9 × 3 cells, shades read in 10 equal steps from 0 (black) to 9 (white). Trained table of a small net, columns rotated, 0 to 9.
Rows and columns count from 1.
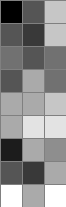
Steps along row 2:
down up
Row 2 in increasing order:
2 3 7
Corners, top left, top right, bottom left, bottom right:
0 7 9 9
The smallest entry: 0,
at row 1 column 1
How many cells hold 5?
1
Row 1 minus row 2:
-3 1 0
